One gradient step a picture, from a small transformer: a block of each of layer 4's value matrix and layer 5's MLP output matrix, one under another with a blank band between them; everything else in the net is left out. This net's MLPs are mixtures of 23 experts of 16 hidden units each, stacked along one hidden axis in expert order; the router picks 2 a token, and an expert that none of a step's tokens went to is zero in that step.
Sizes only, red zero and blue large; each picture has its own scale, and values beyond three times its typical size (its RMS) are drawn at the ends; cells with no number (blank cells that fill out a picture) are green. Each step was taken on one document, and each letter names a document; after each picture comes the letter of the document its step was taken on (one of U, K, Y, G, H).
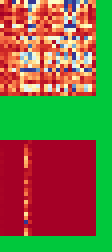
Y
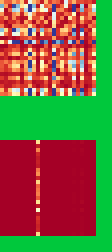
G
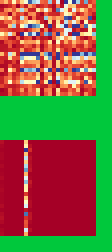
Y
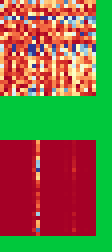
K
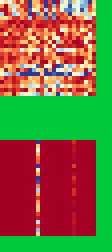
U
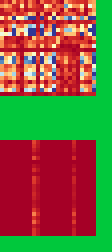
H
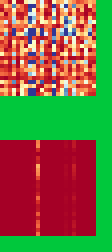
K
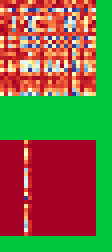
Y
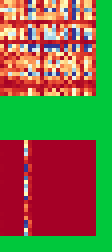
Y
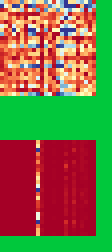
U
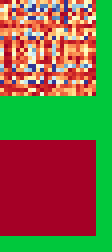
K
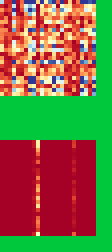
H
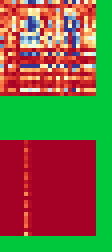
Y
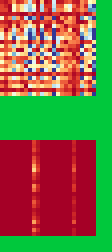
H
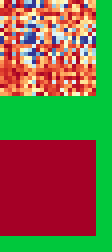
K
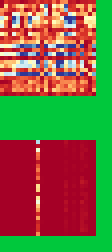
U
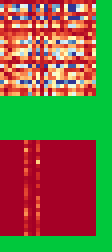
U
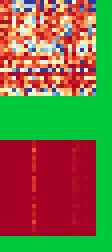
H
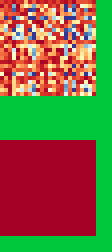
K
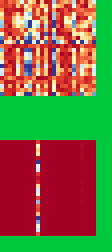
G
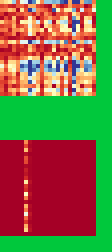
Y
